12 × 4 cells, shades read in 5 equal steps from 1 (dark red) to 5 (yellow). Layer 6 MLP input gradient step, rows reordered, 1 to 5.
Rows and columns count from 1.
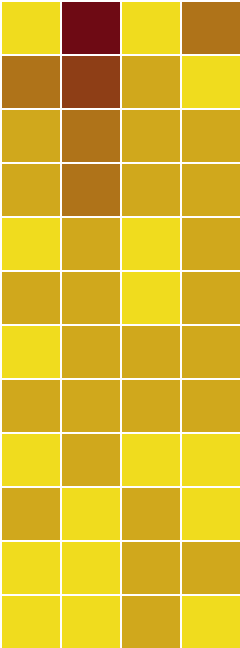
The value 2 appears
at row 2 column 2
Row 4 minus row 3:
0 0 0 0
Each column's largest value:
5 5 5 5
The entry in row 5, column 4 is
4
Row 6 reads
4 4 5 4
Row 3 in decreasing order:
4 4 4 3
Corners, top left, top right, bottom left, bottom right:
5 3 5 5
